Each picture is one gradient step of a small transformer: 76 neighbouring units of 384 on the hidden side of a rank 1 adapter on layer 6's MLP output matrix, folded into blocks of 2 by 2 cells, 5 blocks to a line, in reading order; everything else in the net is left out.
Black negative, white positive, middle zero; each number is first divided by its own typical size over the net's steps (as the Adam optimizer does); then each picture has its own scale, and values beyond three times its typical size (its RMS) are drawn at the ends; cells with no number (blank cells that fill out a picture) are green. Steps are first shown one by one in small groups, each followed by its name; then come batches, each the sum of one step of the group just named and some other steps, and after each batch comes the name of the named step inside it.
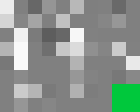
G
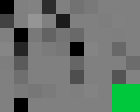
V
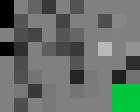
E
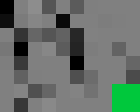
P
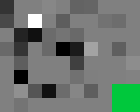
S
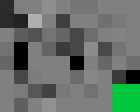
S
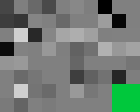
E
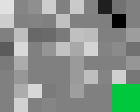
G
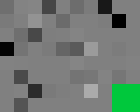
S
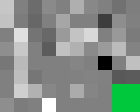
G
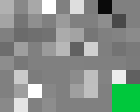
V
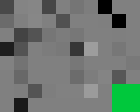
V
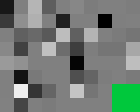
P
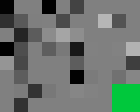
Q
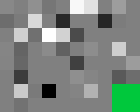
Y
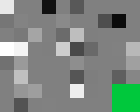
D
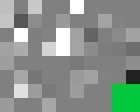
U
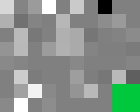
U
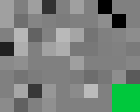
U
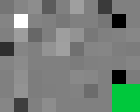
U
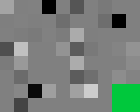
D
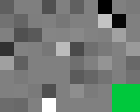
Q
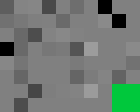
Q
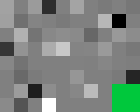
U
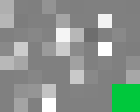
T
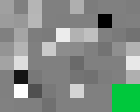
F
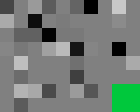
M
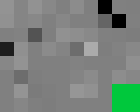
F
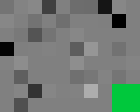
M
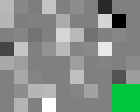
T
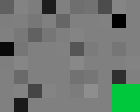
M
